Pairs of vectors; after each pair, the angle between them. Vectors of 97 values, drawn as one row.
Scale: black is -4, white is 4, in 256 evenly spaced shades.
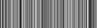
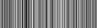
orthogonal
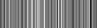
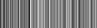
partly aligned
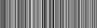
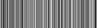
orthogonal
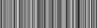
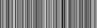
partly opposed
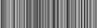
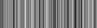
partly aligned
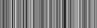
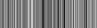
partly aligned
